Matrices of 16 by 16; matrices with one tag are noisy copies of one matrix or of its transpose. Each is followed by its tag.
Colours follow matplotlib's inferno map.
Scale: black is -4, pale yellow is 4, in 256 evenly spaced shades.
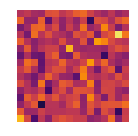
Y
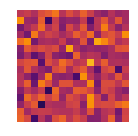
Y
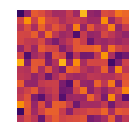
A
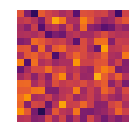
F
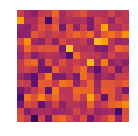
Y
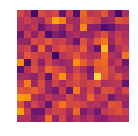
F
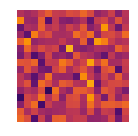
Y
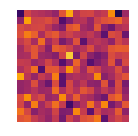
A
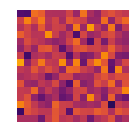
A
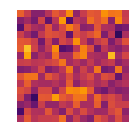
F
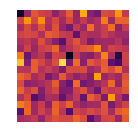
A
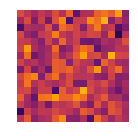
F
